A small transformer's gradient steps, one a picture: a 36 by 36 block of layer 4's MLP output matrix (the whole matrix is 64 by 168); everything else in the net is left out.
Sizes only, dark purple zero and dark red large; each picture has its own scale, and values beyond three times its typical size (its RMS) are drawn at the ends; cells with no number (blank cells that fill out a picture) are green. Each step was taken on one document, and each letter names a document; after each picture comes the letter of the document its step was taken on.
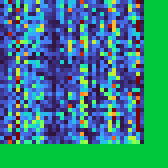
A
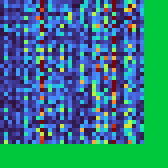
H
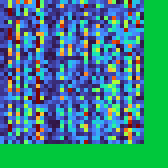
A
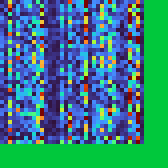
A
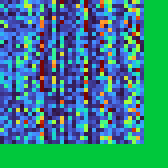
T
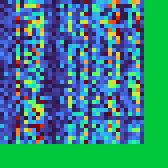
A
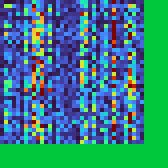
H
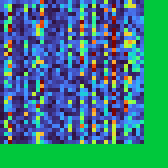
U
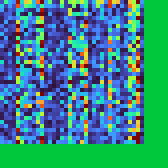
A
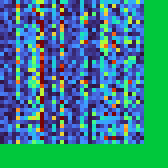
T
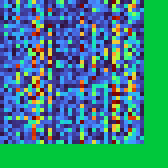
H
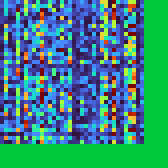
H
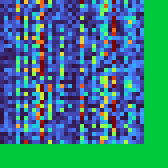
H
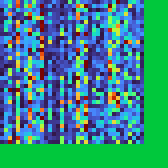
A
